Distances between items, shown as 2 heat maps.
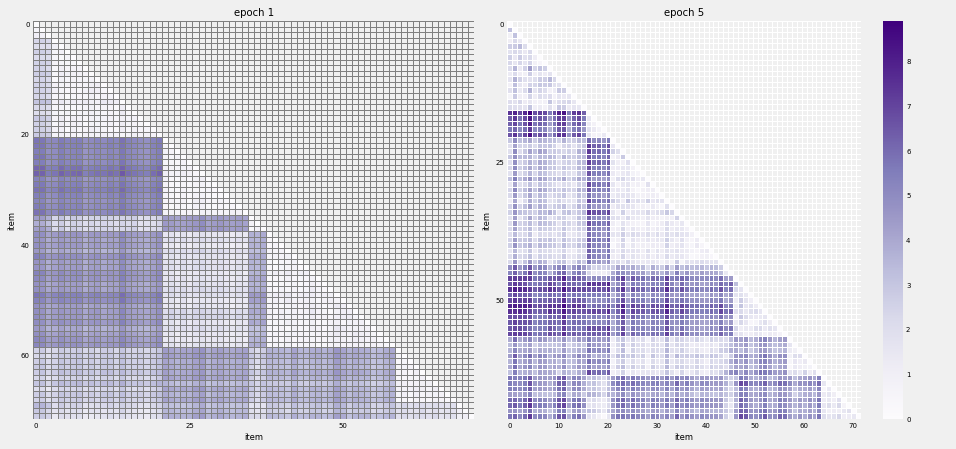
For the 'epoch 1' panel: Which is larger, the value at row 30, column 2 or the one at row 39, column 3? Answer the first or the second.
the first
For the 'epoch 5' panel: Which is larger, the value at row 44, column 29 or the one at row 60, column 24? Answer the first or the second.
the first
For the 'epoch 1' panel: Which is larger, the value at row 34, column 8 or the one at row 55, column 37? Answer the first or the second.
the first
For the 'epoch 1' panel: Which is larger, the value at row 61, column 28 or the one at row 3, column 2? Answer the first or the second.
the first
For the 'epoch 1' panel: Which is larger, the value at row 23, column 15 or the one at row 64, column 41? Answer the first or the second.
the first
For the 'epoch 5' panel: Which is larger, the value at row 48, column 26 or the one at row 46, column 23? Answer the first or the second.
the second
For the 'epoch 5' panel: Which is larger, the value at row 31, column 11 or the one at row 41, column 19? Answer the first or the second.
the second
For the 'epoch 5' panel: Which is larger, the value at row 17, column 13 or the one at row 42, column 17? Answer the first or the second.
the first
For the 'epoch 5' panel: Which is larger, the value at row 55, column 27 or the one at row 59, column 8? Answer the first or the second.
the first
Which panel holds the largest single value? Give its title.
epoch 5
